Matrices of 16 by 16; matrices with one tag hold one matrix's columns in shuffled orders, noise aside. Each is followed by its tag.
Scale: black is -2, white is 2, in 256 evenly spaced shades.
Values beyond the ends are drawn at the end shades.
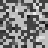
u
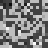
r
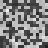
r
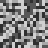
r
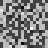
u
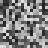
r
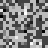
u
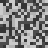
u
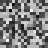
u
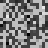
u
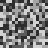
u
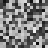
r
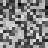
r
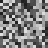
r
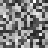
u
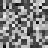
r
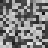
r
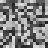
r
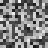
r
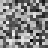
u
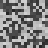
r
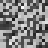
u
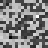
u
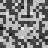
r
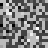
u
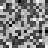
r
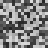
u
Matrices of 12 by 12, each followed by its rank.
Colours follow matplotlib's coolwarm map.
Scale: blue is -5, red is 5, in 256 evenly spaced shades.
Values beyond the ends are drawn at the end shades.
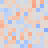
full rank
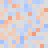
full rank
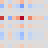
one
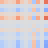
one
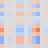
one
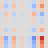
one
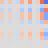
one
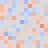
full rank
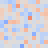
full rank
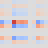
one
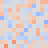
full rank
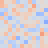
full rank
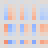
one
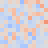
full rank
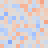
full rank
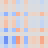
one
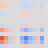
one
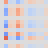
one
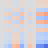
one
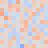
full rank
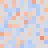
full rank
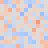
full rank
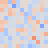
full rank
